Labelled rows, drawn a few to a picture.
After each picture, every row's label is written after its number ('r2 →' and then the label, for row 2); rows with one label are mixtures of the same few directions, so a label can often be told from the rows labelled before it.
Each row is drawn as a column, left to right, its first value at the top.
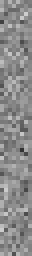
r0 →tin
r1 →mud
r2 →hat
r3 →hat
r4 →hat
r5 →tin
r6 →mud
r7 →hat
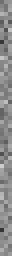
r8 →mud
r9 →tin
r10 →tin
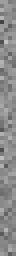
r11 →tin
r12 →mud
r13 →hat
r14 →tin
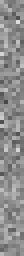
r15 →hat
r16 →tin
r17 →hat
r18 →mud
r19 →tin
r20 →tin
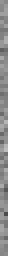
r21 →tin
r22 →mud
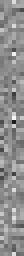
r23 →mud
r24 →tin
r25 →mud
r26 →hat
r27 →hat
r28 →hat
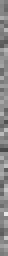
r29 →tin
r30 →mud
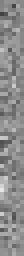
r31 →mud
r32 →mud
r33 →tin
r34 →hat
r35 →tin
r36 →tin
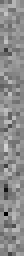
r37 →hat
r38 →mud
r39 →hat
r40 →hat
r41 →tin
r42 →hat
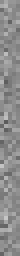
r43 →hat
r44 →hat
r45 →tin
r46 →mud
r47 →tin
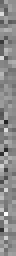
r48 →mud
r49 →mud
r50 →tin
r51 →tin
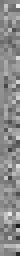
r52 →mud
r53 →hat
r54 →mud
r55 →tin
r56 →hat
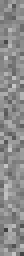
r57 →tin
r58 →mud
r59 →tin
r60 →hat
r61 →tin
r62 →hat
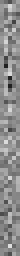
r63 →mud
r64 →tin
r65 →hat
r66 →tin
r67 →mud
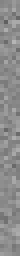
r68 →hat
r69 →tin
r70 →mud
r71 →mud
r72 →tin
